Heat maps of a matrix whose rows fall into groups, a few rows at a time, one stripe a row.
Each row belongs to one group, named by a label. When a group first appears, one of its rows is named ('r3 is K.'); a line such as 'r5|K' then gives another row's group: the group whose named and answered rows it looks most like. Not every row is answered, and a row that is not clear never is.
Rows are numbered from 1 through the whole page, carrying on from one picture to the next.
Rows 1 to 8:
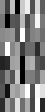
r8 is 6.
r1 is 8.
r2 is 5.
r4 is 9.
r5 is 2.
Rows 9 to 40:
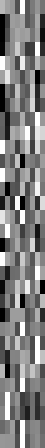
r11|6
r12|6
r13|8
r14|9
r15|2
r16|2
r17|5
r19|8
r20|2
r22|5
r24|8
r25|9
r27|8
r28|5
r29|6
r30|2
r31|6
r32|8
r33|6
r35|5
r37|9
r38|9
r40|8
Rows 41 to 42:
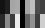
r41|2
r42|2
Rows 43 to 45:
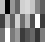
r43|5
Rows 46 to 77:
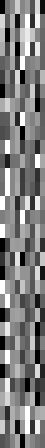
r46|6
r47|8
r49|8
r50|8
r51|2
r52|2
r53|9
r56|9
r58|9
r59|9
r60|8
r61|8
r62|8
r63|6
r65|6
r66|8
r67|9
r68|6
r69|9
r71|9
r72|6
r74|9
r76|8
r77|2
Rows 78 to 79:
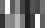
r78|9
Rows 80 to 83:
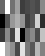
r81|6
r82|2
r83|8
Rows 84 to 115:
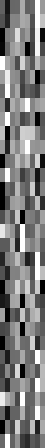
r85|5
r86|6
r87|6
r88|8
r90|9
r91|5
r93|5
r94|5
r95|6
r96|9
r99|2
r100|8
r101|8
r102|6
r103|5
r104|6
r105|2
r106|5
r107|2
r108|2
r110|2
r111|5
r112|8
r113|5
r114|2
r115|9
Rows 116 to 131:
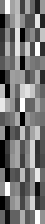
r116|9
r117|6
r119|6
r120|2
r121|6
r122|5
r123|8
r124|2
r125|5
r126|2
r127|2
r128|5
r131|5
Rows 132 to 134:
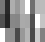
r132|5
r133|5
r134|8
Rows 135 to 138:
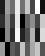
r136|2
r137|2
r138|5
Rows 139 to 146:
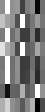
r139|9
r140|8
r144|9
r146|9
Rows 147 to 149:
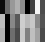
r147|6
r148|5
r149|5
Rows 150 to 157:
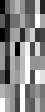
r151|5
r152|2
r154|5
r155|5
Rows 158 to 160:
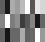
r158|5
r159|9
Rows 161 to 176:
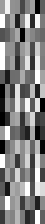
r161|9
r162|8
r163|2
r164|8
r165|8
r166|5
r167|2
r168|6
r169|2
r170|9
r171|6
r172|8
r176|6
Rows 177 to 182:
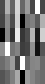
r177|6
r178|2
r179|2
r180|9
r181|8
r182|2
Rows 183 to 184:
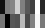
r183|6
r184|5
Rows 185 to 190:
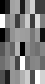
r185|2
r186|8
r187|6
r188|2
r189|8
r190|5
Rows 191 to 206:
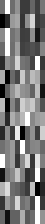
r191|9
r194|9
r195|6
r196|5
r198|5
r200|2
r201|8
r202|8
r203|6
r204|9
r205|6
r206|5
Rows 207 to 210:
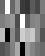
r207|9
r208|8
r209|5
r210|2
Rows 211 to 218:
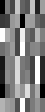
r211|2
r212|2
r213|8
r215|6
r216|6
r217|6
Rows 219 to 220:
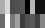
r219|9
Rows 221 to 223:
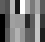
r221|8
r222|6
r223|6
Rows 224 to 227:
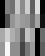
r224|6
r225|6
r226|9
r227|9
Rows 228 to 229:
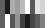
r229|9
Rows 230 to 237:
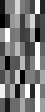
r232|9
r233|6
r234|5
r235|2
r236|8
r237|5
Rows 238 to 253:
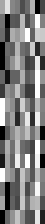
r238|9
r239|5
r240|5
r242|6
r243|5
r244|6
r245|8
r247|6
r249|6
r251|5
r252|5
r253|6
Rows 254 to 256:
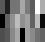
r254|5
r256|2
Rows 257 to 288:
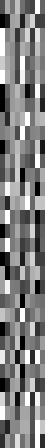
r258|2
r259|8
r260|8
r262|8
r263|6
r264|6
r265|5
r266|8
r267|6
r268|6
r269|2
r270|9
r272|9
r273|2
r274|9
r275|2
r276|5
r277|9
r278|2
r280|2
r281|2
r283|2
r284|2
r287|5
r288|6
